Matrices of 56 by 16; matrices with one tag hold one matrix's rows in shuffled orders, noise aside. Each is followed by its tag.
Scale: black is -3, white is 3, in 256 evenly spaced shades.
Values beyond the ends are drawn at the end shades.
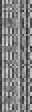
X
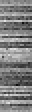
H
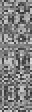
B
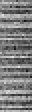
H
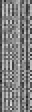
X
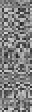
B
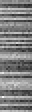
H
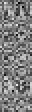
B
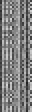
X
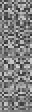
B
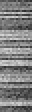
H
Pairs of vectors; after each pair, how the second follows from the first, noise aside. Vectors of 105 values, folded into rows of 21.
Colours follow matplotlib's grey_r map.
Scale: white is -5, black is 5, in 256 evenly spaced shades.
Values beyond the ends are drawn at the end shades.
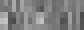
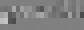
partly zeroed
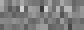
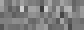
copied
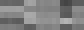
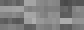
copied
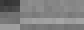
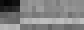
scaled up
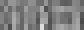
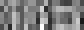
scaled up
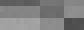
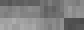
copied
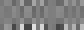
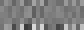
copied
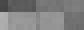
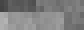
copied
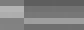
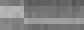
copied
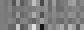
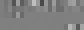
partly zeroed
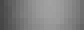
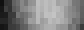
scaled up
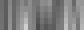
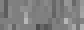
partly zeroed
